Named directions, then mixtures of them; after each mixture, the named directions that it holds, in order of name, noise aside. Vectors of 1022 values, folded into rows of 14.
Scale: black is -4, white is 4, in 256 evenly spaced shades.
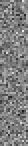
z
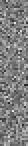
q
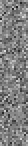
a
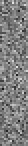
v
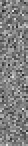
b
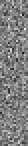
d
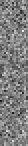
q, v, z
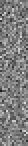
a, b, q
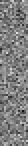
v, z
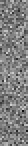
b, v, z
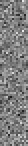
z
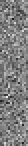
d, q, z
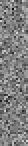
a, z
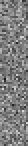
d, v, z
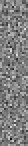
b, d
